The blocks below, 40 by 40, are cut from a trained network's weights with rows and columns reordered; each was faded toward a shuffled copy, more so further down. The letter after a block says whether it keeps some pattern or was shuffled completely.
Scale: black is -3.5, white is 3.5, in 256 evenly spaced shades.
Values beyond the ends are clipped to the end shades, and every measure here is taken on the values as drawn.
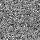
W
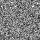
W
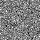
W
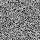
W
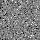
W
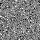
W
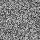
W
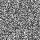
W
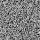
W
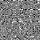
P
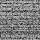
P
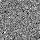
W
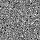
W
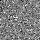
W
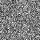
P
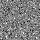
W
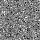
W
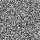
W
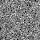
W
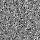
W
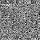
P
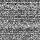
P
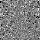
P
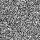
W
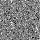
W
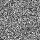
W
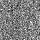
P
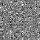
P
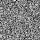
W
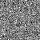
W
